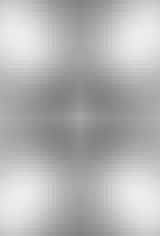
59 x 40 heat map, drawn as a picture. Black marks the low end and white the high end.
Mirror symmetry: left to right and top to bottom. Average level on the scale: 70%. Seam: none. Grain: smooth.
